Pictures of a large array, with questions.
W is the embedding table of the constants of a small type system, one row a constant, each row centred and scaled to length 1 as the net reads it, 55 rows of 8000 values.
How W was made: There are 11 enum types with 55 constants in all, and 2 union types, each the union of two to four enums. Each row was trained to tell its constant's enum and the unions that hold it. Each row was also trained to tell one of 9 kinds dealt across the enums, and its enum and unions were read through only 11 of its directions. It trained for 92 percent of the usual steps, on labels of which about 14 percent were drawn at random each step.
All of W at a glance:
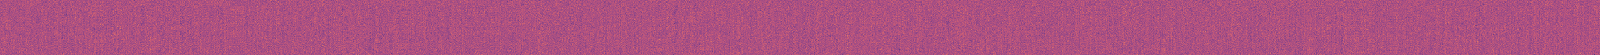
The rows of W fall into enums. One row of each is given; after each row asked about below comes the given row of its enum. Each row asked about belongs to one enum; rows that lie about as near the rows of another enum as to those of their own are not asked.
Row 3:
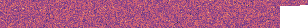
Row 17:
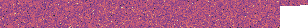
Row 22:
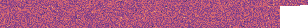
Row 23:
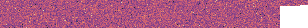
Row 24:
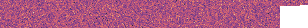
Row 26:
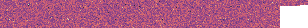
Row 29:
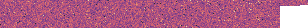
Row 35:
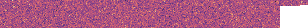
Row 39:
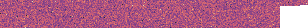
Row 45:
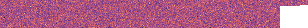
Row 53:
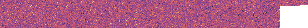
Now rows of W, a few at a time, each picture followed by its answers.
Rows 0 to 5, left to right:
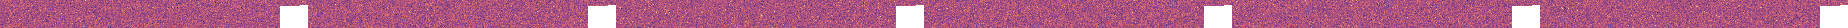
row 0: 29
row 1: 26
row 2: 26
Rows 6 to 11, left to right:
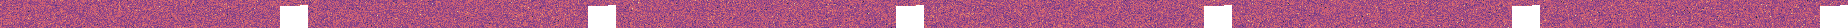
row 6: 23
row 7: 24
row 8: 39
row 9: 23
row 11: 24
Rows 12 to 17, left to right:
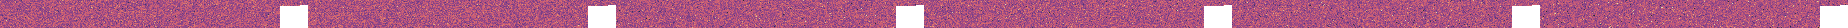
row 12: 35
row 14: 22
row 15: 35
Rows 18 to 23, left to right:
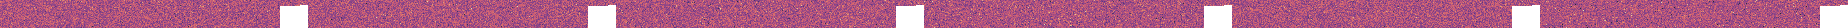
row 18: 39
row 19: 3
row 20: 53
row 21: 3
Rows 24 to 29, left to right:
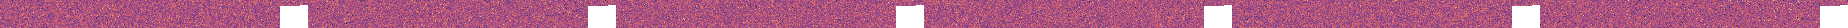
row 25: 53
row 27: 45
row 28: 3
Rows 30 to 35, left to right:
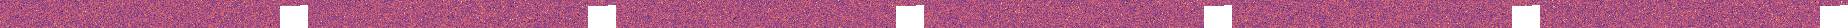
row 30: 24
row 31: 3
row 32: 53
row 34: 23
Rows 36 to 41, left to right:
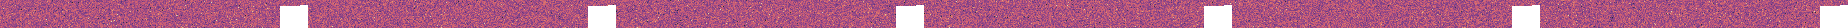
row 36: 24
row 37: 53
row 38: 53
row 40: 39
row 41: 35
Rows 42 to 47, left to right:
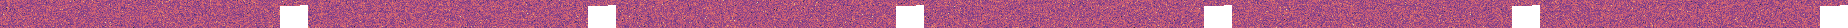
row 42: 39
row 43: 17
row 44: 23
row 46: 23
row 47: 35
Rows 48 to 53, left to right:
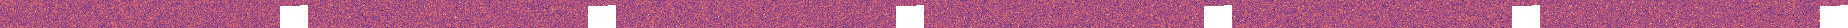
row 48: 45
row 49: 39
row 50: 3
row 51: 45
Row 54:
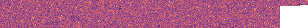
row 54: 22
